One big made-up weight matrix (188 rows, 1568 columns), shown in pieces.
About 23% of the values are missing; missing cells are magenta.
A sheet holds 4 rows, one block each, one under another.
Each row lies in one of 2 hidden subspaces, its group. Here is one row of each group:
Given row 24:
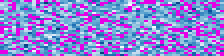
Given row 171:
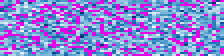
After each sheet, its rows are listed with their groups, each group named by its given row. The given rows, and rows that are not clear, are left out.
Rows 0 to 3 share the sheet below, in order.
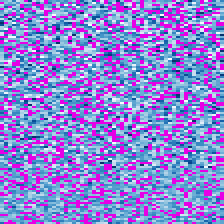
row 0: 24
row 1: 24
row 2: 171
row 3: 24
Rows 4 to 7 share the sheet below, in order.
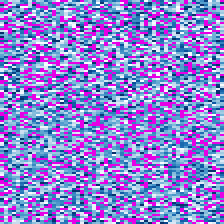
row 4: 24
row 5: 24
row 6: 171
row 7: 171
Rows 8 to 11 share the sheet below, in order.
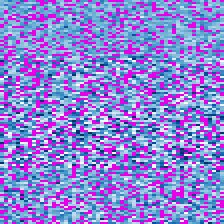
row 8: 24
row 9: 171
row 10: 171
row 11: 171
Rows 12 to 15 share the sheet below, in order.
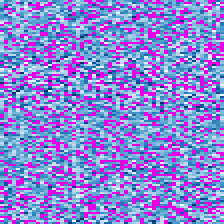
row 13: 24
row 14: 171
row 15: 171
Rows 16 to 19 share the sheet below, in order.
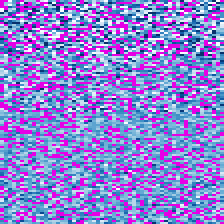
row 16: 171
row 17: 171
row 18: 171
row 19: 171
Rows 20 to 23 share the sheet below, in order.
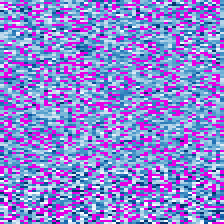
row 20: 24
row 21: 171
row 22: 24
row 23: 171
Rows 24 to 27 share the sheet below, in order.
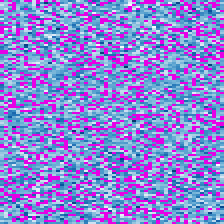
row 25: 171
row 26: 24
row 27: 24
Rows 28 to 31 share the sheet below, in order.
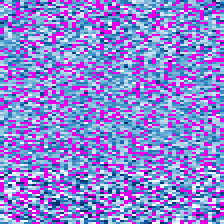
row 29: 24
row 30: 171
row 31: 171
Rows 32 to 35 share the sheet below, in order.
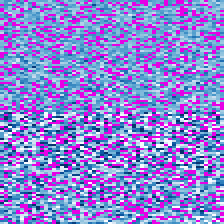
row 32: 171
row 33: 24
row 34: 24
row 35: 24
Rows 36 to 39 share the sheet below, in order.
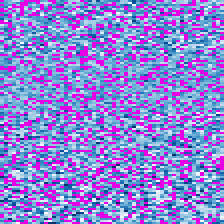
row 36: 171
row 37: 24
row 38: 171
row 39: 24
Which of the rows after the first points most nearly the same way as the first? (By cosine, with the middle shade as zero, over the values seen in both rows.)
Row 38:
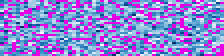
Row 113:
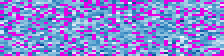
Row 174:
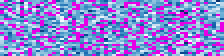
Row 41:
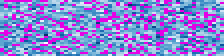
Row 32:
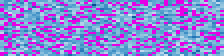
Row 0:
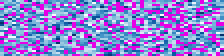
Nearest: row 113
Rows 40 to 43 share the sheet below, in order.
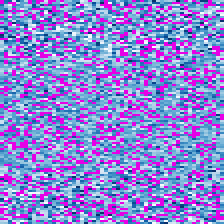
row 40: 24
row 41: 24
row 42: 171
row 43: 171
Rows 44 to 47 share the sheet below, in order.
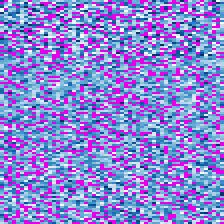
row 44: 171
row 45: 24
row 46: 24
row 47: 24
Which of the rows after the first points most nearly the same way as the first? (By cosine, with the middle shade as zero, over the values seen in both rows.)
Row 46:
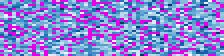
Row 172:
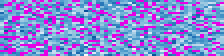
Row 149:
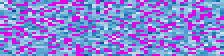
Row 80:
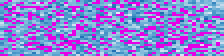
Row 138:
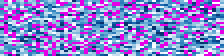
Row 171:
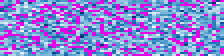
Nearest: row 149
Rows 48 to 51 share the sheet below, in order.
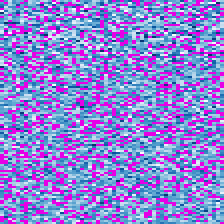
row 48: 171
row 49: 24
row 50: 24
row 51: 24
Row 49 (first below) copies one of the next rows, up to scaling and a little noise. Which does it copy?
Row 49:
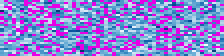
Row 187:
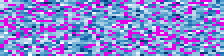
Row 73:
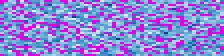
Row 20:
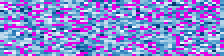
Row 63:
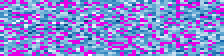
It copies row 20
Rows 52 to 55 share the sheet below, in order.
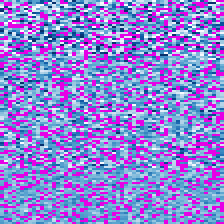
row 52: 171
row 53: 171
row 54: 171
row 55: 24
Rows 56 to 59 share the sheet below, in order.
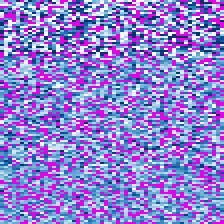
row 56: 171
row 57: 24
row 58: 171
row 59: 171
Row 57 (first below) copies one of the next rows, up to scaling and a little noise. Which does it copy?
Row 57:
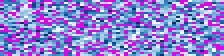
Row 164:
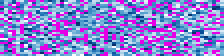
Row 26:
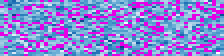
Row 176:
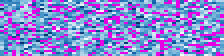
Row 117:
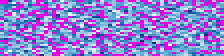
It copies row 176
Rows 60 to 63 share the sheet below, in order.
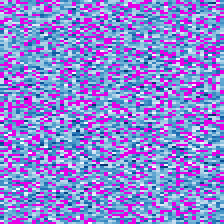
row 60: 171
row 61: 24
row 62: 171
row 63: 24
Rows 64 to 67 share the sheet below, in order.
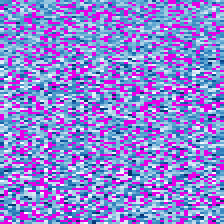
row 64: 24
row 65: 171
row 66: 171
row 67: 24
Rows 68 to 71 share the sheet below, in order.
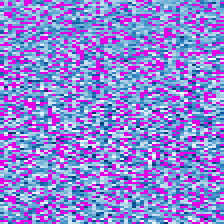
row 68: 171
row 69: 171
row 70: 24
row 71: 171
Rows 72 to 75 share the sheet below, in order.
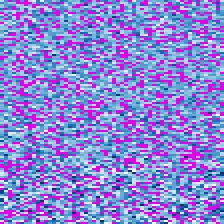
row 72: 24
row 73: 24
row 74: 24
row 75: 171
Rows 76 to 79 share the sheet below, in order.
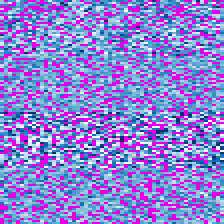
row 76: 171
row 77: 171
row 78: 24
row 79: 24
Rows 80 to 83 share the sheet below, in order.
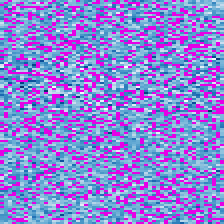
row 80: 171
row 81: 171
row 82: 24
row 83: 171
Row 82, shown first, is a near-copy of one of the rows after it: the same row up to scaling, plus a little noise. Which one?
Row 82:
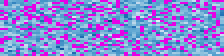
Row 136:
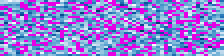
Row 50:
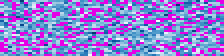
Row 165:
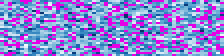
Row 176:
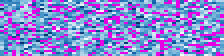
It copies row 165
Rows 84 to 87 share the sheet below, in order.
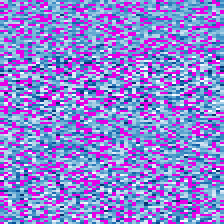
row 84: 171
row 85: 24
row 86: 171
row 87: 171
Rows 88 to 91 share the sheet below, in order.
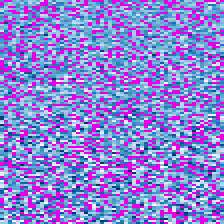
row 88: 171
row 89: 24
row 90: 171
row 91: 171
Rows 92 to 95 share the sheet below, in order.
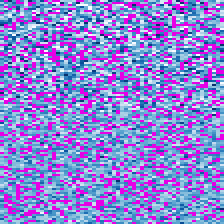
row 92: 24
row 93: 24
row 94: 171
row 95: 171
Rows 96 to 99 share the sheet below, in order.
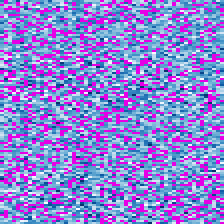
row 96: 171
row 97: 24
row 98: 24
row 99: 171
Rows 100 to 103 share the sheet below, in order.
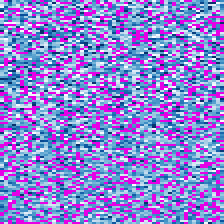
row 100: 171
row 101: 171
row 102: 24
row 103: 171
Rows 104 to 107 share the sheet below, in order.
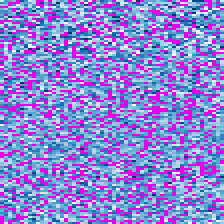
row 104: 24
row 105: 171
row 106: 171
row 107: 24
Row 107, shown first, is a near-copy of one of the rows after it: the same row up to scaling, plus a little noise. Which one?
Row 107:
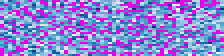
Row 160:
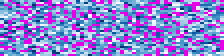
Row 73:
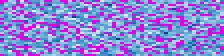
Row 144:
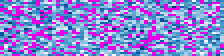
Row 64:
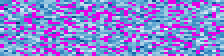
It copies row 160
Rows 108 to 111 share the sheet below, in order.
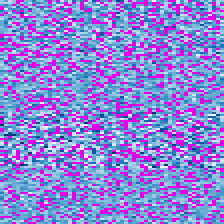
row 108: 24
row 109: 24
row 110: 171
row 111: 171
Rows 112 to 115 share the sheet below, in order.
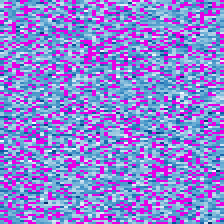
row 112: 171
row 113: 171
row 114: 24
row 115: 171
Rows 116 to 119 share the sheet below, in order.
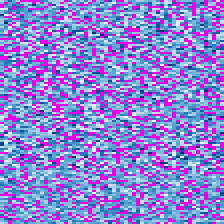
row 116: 24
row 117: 24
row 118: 171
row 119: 24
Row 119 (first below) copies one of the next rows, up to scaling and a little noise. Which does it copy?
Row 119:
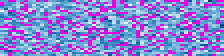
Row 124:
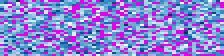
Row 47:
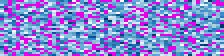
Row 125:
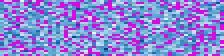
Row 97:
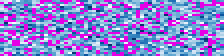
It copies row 47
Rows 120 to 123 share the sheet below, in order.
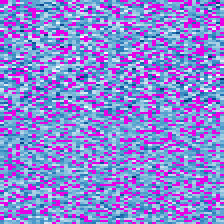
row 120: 171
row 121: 24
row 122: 171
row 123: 24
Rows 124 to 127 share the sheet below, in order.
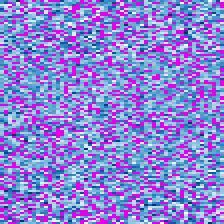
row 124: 24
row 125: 24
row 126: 24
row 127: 171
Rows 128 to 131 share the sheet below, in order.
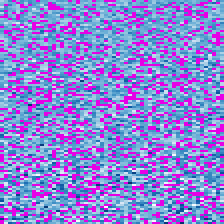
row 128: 171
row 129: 24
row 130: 171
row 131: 171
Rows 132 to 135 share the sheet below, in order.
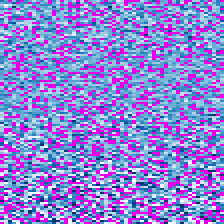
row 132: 24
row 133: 171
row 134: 171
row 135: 171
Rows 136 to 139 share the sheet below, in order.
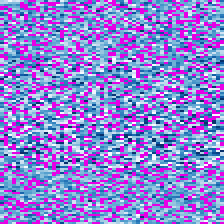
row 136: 24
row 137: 171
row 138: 24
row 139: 24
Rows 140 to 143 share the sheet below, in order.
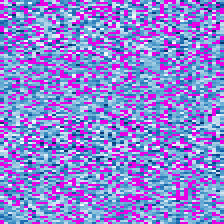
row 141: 24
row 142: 171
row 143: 171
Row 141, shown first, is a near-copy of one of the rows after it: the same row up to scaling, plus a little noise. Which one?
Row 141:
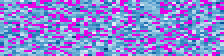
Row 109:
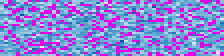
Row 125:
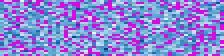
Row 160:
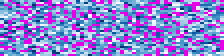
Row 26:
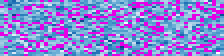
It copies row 125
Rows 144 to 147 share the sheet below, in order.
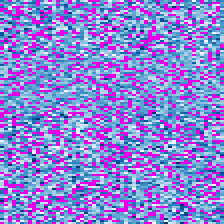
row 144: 24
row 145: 24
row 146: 171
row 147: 171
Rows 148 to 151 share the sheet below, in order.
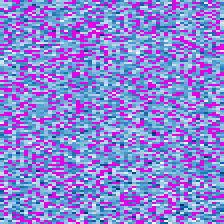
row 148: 24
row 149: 24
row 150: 24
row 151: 171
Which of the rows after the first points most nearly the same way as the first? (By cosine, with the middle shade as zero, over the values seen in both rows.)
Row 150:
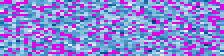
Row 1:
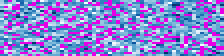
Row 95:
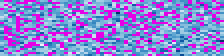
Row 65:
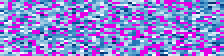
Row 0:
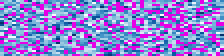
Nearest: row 0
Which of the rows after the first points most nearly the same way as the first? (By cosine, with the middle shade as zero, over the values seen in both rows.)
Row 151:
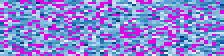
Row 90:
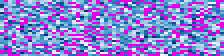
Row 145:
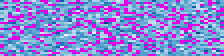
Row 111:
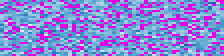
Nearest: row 111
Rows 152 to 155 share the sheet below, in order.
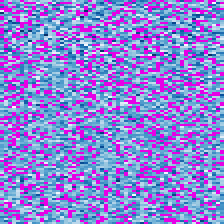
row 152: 171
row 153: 24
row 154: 24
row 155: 24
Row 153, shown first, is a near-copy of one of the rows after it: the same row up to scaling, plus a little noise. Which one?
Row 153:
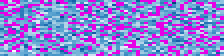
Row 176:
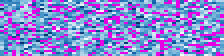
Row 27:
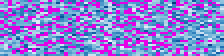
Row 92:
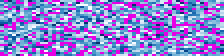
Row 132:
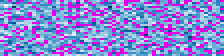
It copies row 27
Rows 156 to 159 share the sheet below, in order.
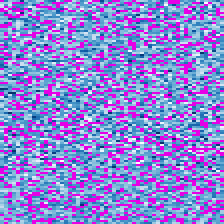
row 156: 24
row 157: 24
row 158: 24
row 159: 171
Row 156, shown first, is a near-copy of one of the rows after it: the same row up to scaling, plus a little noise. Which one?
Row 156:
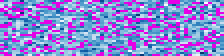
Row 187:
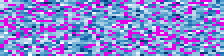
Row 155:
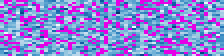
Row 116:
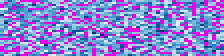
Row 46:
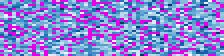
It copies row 155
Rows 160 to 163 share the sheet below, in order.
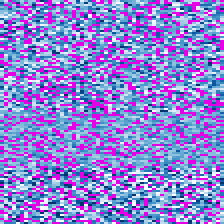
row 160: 24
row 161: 171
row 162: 24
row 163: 24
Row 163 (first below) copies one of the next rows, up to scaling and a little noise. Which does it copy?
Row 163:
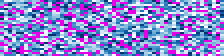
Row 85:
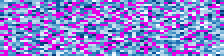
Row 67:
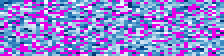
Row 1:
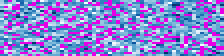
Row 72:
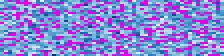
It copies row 85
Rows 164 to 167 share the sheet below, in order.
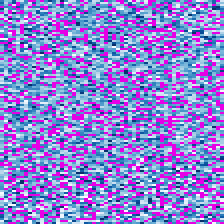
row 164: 24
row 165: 24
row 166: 24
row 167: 24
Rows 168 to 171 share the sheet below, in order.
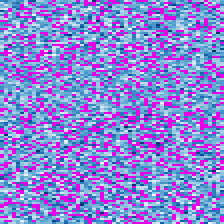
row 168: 24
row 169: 24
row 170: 24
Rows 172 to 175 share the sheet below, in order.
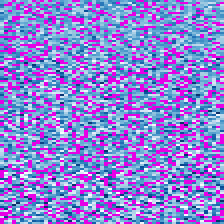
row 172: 171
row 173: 171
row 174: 171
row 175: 24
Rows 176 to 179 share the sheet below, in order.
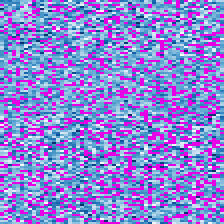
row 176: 24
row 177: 24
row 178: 171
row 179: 171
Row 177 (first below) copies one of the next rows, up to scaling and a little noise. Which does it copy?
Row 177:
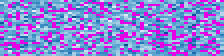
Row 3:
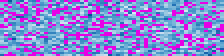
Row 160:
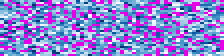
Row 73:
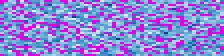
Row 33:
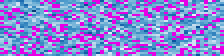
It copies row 73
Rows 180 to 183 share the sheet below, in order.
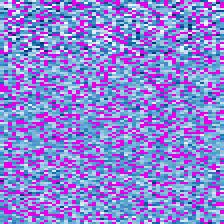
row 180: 24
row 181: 24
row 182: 24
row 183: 171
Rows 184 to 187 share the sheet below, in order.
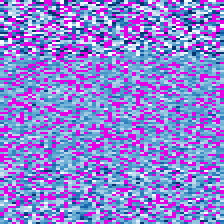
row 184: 24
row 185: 171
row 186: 171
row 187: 24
